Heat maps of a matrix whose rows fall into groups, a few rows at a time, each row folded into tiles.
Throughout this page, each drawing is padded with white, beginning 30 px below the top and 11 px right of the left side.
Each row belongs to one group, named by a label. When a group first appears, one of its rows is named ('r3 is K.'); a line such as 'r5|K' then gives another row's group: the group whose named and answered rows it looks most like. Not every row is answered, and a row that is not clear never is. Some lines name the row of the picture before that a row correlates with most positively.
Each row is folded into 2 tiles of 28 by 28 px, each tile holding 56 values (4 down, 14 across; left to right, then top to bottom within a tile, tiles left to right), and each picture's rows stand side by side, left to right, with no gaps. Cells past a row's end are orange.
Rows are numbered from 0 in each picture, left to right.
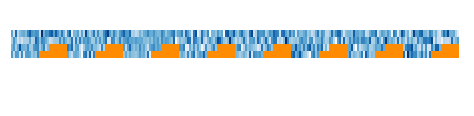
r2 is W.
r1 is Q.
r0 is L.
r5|Q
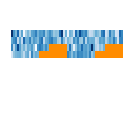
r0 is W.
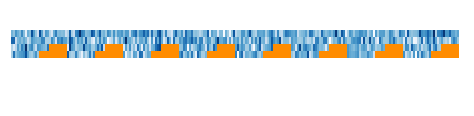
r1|Q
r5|L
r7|L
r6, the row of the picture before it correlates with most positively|1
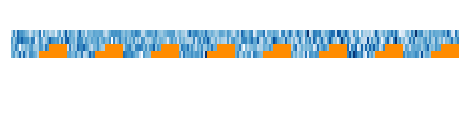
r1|Q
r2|Q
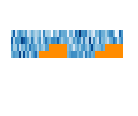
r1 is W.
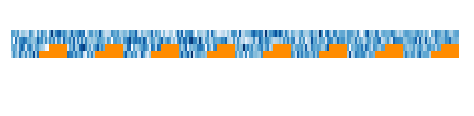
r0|Q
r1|Q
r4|L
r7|W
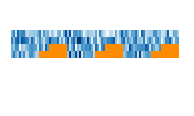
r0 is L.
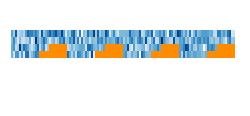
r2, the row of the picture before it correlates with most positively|0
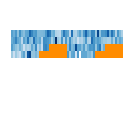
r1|L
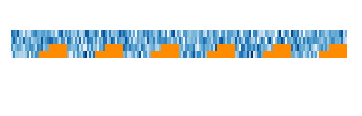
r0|W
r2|W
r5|W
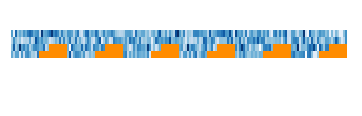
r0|L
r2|W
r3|L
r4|W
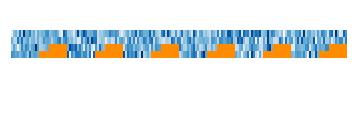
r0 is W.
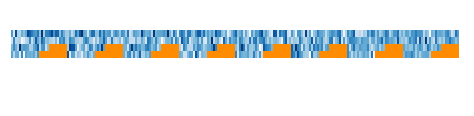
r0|L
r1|Q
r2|L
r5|Q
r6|W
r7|W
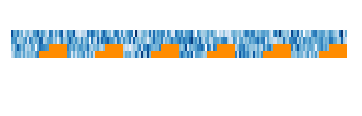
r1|W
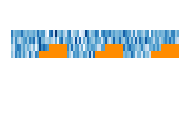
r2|W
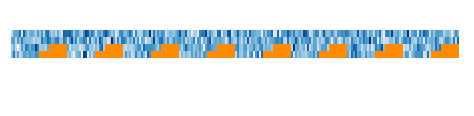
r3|W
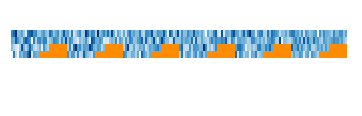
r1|L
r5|W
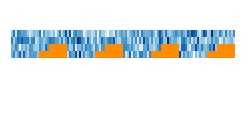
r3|Q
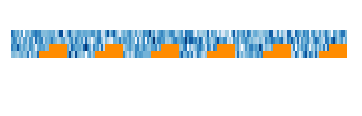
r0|W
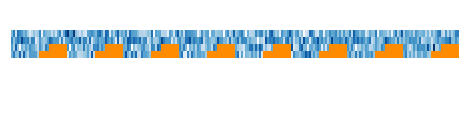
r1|W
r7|W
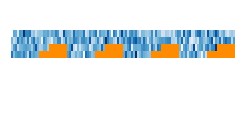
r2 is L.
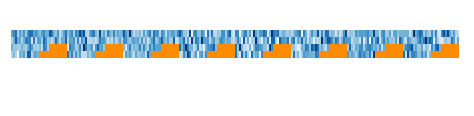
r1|Q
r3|W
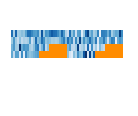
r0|L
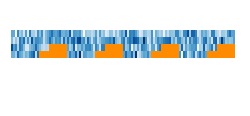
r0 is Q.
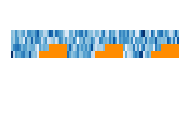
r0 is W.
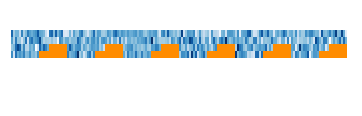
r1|Q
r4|Q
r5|L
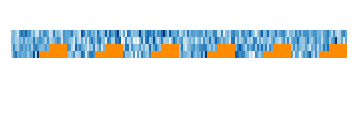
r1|L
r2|L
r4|Q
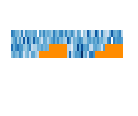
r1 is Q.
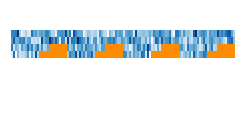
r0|W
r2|W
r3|L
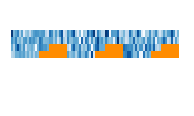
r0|W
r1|W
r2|Q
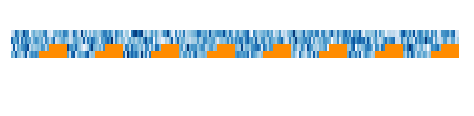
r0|Q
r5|Q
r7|W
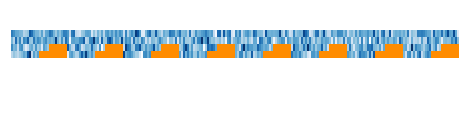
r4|L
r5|Q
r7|L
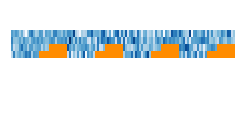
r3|W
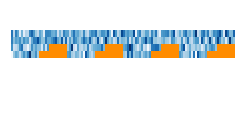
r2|W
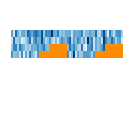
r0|L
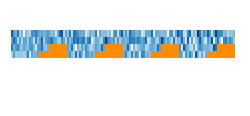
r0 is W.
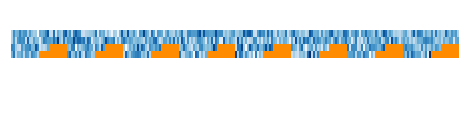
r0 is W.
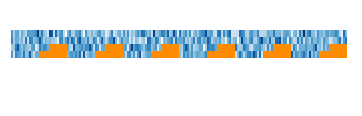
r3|W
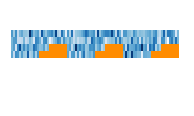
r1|L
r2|Q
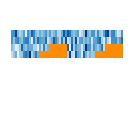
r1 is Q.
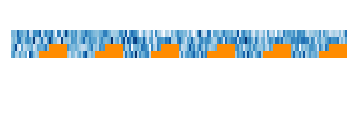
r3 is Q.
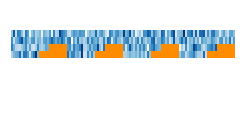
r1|Q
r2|W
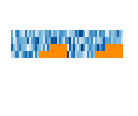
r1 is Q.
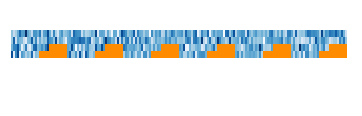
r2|W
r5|L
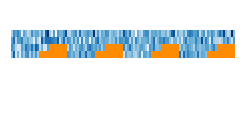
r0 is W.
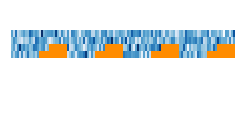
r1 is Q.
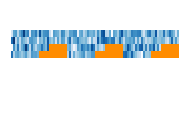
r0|Q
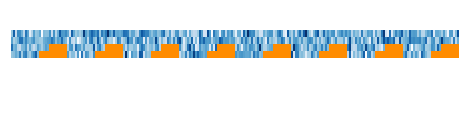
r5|Q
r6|W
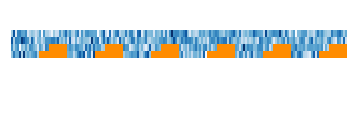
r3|W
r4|L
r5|Q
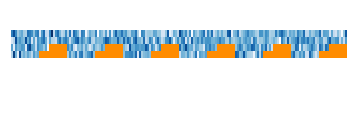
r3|W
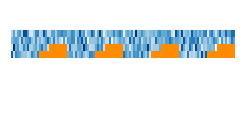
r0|Q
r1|Q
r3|Q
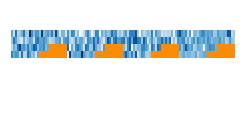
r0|L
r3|W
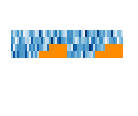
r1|L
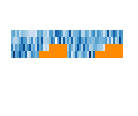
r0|Q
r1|Q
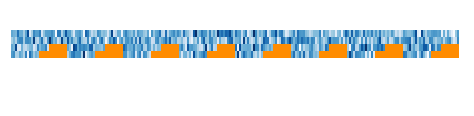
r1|L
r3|L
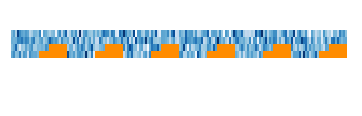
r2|W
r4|W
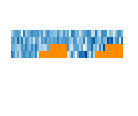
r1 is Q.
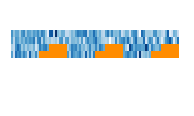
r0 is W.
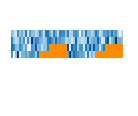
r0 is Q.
